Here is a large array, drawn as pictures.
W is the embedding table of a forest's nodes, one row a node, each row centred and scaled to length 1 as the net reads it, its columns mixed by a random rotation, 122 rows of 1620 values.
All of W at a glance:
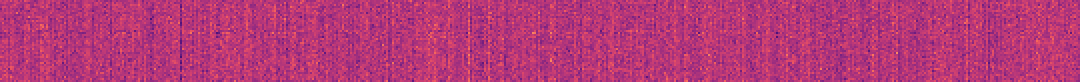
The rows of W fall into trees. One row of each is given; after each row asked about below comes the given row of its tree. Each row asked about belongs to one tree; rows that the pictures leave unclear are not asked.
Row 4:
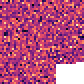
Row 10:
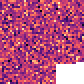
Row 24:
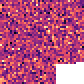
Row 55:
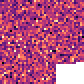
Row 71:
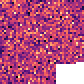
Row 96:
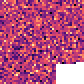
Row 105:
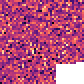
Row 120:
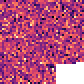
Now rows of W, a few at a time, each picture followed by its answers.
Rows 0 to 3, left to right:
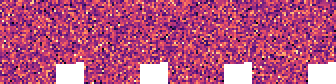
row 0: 24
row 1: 10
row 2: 71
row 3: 71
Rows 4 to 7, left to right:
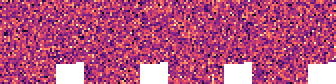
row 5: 96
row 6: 120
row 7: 120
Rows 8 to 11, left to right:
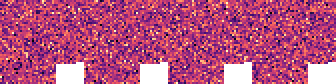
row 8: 10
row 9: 10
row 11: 96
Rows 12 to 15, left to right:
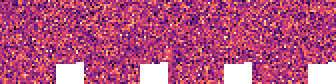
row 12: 55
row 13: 120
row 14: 105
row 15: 96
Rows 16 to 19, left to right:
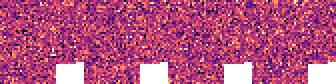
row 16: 4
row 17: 105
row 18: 24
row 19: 10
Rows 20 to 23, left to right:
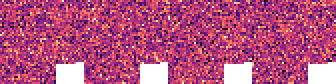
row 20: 71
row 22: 105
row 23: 55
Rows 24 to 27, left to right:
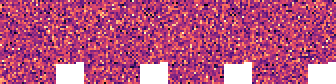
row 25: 120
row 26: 120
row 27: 4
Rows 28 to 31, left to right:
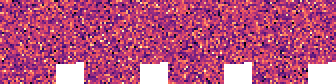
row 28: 4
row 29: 55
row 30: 96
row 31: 55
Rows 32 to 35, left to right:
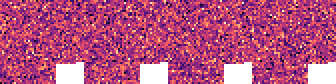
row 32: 105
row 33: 105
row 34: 4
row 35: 10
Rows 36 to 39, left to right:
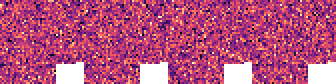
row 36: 120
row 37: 120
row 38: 96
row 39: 120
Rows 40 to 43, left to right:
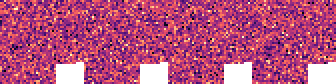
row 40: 96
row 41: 10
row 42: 55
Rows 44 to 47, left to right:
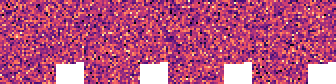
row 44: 120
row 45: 71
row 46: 105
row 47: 71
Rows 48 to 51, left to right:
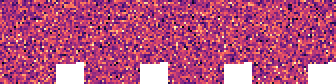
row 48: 55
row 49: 55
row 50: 55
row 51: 120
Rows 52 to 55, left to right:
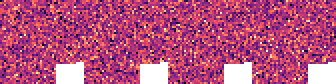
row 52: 96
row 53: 10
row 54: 10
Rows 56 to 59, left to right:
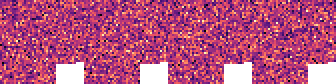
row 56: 55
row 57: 71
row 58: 120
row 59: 24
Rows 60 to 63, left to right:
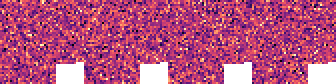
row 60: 10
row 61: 96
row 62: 24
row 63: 105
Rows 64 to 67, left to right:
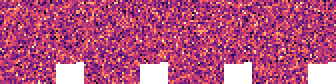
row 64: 96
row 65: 24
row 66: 55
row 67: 105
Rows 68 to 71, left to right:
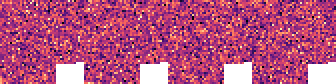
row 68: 24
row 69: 96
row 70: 55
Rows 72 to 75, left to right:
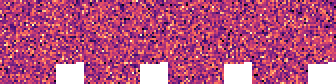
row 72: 71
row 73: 120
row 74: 105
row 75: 24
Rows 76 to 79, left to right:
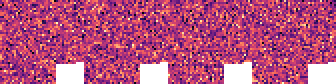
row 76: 4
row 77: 96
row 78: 120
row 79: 24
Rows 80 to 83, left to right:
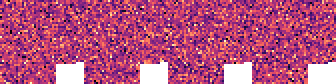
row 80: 24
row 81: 10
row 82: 71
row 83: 96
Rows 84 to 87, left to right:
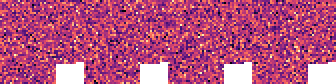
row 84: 4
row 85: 10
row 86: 96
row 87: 55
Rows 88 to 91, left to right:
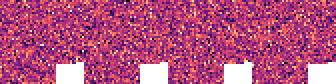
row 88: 10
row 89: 71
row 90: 10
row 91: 55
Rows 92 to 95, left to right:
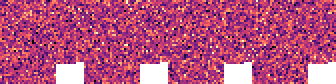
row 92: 10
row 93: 10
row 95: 96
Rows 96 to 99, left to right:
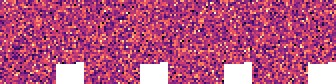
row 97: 55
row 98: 71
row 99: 96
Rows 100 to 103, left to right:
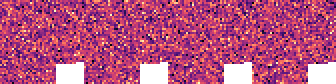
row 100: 24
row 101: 10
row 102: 24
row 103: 24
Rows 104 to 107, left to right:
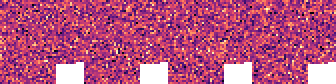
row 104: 4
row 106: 71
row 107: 96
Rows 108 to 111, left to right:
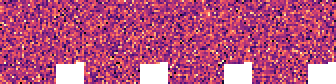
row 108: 120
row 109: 55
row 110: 71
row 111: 71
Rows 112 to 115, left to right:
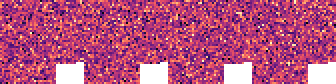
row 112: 105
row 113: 96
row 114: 24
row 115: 10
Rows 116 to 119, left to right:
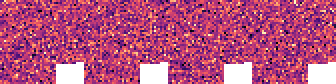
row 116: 96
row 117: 71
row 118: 4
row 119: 10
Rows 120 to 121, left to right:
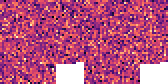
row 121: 71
